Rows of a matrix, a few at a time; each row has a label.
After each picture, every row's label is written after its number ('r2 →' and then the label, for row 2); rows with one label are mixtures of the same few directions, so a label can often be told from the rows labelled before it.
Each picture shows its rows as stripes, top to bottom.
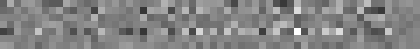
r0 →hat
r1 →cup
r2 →cup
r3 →hat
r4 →cup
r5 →cup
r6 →cup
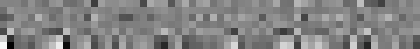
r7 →cup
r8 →hat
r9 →cup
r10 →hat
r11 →hat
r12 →hat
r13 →hat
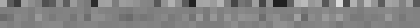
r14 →hat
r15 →cup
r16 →cup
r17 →hat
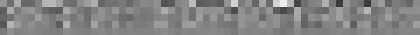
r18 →hat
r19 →hat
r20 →cup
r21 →hat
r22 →hat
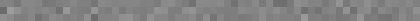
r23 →hat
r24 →hat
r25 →cup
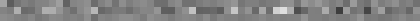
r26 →hat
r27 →hat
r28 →cup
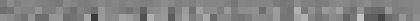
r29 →hat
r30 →cup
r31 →cup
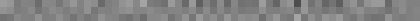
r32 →cup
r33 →cup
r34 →cup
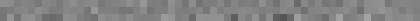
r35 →cup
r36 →cup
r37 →hat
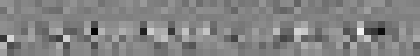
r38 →cup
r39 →hat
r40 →hat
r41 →cup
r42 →cup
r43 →hat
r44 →hat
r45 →hat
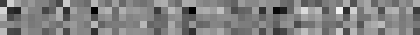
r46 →hat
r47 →hat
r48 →hat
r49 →cup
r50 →hat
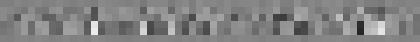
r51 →cup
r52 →cup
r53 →hat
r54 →cup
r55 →cup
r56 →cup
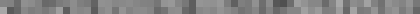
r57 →hat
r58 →hat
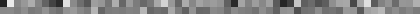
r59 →hat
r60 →cup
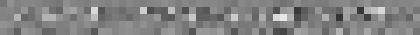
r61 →hat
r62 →cup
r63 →hat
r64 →cup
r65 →hat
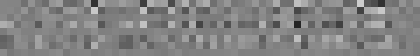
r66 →cup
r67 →cup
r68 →hat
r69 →cup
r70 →hat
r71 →cup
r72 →cup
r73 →hat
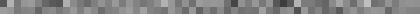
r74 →hat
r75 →cup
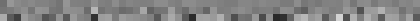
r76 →hat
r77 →cup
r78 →hat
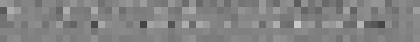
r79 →cup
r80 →hat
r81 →hat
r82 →cup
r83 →cup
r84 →hat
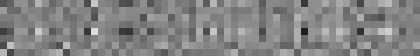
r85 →cup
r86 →hat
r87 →cup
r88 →cup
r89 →cup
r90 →cup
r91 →hat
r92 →hat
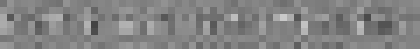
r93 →hat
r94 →cup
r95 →hat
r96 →cup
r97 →cup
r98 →cup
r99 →cup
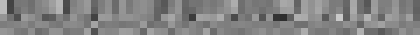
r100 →hat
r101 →hat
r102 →hat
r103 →cup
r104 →cup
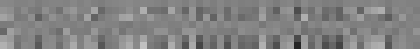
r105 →cup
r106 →cup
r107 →cup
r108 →cup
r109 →hat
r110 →cup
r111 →cup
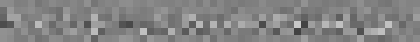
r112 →cup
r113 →hat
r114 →hat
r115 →cup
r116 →cup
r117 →cup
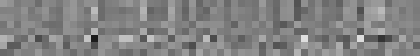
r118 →cup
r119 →cup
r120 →cup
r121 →hat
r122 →cup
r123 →cup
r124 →hat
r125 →cup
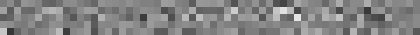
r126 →hat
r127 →hat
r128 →cup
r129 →cup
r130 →hat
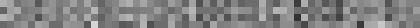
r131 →cup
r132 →hat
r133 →cup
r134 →cup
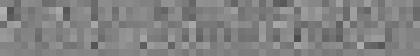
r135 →hat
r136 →hat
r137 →hat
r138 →hat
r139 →cup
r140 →cup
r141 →cup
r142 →cup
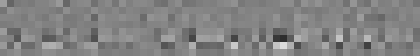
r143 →hat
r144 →hat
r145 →cup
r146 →cup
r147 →hat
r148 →hat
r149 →hat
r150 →hat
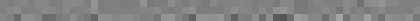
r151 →cup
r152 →hat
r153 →hat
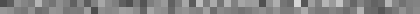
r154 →cup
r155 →cup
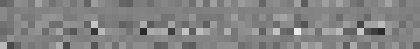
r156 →cup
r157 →hat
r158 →hat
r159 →cup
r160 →cup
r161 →hat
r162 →hat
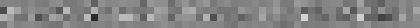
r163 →cup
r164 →hat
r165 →cup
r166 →hat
